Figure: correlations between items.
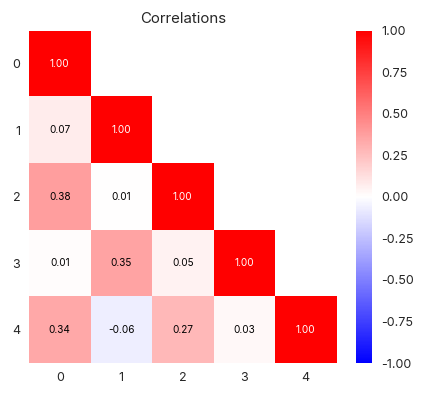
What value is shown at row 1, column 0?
0.07
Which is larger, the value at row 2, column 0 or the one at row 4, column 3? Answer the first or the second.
the first
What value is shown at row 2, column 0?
0.38
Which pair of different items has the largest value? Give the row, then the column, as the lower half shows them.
2, 0
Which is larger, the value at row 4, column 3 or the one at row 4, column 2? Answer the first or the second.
the second
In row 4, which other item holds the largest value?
0
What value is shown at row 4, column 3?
0.03
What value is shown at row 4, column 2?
0.27
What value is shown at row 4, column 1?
-0.06
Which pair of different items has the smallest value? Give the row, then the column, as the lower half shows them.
4, 1
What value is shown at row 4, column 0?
0.34
